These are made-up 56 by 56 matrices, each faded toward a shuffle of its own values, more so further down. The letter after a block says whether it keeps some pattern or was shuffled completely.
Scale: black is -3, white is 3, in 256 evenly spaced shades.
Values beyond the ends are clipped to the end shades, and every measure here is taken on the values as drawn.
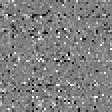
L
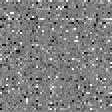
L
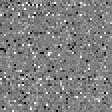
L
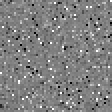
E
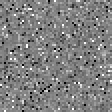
E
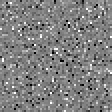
E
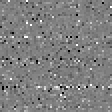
L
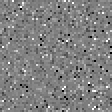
E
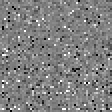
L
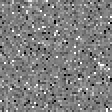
E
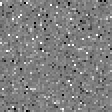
E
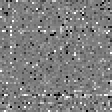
L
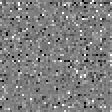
L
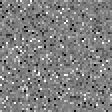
E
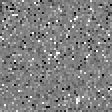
E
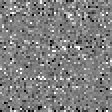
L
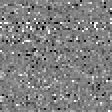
L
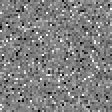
E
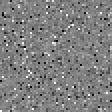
E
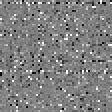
L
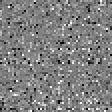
L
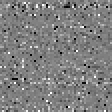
L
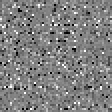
L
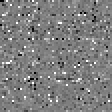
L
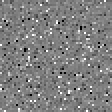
E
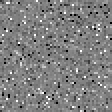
E
